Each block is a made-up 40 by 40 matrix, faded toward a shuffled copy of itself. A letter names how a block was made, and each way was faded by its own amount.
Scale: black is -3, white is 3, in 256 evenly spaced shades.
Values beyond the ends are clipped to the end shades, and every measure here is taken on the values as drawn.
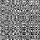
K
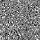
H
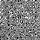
H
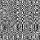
K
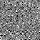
H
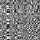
K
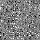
H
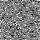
H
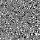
H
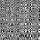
K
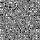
H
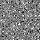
H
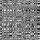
K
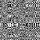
K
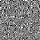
H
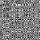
K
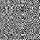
K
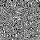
H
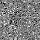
H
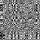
K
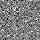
H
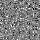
H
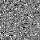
H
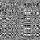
K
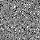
H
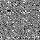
H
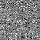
H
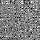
H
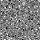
H
